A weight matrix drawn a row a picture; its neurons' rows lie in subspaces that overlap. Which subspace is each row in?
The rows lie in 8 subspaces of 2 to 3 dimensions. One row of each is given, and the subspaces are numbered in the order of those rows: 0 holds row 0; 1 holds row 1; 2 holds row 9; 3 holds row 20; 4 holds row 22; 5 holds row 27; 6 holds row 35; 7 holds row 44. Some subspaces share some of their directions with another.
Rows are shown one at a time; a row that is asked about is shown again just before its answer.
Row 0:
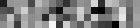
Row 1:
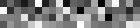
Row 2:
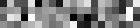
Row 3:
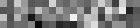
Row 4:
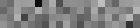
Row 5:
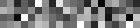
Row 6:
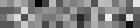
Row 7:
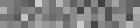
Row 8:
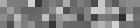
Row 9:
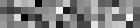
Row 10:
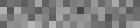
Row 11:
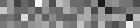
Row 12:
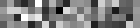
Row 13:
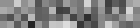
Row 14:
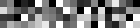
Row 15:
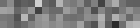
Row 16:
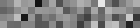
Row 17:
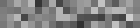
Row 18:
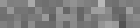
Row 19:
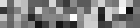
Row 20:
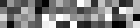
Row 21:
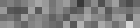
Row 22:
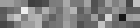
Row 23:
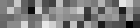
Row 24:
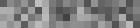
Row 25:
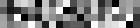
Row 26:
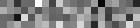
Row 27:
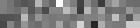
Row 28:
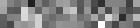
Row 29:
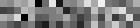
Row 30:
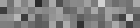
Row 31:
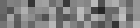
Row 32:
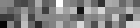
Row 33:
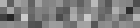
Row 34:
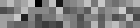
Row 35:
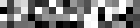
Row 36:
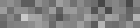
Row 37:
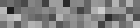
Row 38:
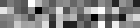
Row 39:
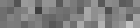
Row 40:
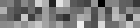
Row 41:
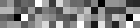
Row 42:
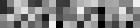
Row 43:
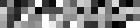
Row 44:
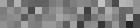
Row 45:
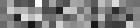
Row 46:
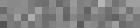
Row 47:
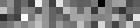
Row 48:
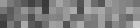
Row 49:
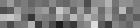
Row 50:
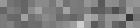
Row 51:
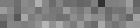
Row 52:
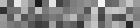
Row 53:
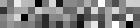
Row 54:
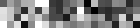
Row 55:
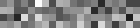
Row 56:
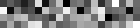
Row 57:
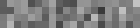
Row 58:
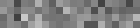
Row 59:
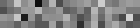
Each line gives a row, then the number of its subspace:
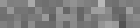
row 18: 0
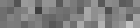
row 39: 7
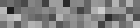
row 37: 1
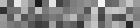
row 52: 6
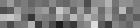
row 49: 6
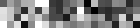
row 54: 5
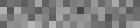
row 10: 1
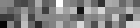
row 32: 5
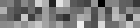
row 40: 2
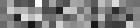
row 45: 2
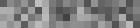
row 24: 5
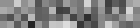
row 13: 6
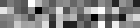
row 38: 0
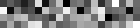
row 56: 1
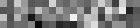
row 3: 6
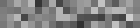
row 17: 0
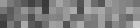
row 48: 5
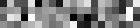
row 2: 6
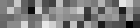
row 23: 7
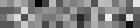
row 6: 4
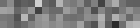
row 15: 3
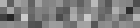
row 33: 6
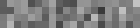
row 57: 0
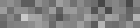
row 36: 4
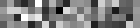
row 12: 2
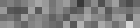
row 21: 7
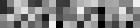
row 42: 0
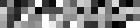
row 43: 3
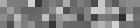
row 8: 0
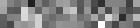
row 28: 4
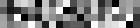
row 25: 2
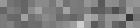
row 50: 0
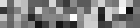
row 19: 6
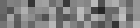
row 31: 0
